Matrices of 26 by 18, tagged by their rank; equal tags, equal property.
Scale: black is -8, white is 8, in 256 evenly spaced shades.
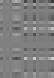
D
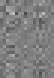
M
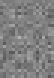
M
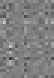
M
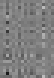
M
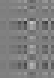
D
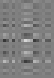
D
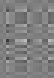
D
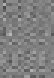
M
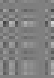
D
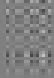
D
